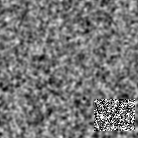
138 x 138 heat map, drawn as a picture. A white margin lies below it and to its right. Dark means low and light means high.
Neither half mirrors the other. No overall slope runs across the table. There are no regular stripes. In the bottom right lies a patch that is rougher than the rest. The bottom right is the roughest part. The field is mottled with small blotches.
